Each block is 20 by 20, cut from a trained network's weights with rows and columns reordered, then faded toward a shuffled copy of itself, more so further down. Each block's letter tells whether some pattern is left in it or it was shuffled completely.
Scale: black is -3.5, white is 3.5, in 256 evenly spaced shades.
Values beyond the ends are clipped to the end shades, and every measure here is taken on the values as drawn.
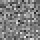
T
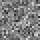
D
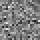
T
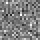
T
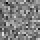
D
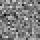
D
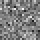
D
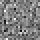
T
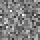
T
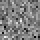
D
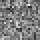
T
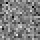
D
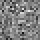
T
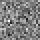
T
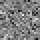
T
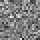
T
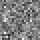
T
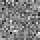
D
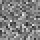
T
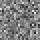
T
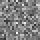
D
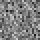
D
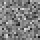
D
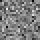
T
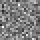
D
